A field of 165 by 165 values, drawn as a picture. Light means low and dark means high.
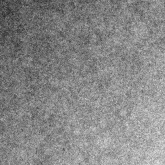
The values follow a bell shape. The ninth with the highest average is the top left. No row or column stands out. There are no regular stripes. Values rise toward the top left. The bottom right is the ninth with the lowest average.
